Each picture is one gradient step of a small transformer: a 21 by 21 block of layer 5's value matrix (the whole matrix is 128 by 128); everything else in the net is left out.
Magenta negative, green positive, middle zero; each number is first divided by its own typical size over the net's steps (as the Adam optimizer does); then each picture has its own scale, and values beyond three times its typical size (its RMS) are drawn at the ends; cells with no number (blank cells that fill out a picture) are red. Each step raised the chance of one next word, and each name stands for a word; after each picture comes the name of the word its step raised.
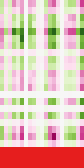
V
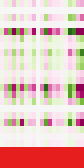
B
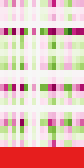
B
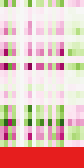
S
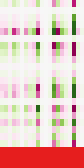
B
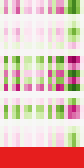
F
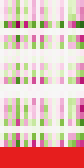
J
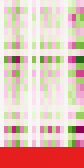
V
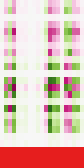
F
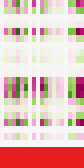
B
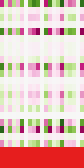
S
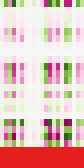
S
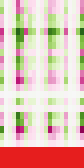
V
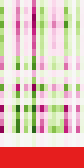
F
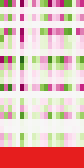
F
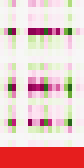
B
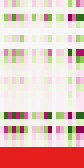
V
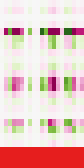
B
